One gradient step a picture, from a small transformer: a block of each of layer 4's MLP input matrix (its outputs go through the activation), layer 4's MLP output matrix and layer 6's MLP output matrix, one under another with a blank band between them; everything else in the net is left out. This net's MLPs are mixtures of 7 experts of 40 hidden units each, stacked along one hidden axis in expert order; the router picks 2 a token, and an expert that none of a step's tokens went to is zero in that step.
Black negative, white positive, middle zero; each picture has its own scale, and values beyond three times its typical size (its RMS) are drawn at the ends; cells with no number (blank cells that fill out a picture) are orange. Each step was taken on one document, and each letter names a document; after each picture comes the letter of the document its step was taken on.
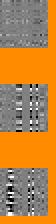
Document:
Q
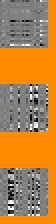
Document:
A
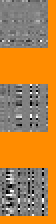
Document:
Q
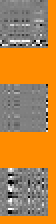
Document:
A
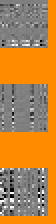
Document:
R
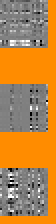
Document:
A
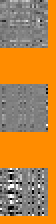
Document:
A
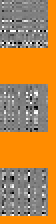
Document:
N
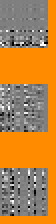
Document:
N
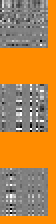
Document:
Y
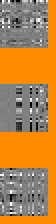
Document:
Y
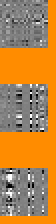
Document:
Q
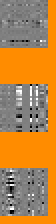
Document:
Q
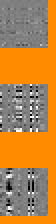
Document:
Q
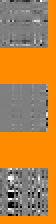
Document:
A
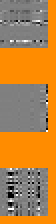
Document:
A
